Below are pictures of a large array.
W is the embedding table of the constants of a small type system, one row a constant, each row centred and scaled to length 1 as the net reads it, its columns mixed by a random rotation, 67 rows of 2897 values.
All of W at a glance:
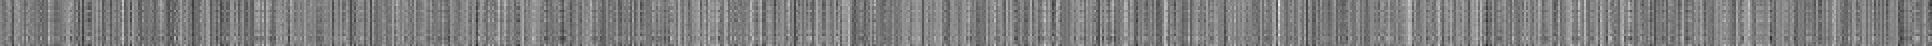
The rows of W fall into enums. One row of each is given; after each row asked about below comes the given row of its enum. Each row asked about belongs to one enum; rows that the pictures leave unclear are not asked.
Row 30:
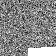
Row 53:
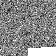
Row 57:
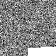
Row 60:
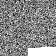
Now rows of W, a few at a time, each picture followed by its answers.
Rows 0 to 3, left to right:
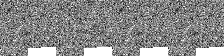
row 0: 53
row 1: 57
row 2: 53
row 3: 53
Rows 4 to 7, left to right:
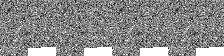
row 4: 53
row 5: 30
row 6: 53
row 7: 53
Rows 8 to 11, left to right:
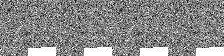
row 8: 53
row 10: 53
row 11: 30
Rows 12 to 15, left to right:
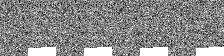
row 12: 30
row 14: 53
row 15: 57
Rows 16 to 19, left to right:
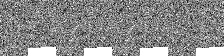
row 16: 57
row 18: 53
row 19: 30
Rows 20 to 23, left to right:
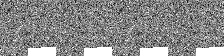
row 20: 53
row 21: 30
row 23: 30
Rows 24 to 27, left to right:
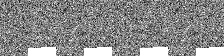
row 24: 30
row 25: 53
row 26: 57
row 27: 53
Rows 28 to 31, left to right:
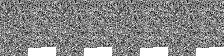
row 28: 30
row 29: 30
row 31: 30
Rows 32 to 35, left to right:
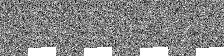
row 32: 30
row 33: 30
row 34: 57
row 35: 53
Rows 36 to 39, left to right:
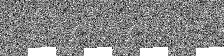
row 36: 60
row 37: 53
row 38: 53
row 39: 57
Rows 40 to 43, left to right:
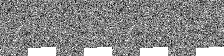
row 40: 53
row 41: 30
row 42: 53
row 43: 57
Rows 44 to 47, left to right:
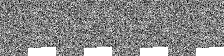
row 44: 30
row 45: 57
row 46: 57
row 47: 30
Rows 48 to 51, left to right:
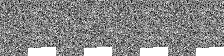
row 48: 30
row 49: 57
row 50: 30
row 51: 30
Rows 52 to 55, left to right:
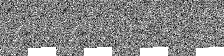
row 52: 53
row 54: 57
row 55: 60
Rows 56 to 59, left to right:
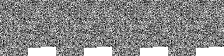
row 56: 57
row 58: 57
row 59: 57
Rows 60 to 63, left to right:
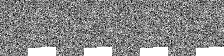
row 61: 57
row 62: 30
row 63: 57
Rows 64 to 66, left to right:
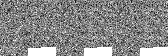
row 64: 53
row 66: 30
